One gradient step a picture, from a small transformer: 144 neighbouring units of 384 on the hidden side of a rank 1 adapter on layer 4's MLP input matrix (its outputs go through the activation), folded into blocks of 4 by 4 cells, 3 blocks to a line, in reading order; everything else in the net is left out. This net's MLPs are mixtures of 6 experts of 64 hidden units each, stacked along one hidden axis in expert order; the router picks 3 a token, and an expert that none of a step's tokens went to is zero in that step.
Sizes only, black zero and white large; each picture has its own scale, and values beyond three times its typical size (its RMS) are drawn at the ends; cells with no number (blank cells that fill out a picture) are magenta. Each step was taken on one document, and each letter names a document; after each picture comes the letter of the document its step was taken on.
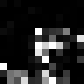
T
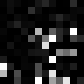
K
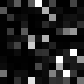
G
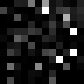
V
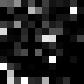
K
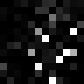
V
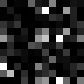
K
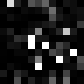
G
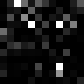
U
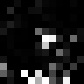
K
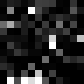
K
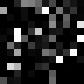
V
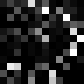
V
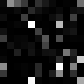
U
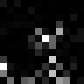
T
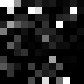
K
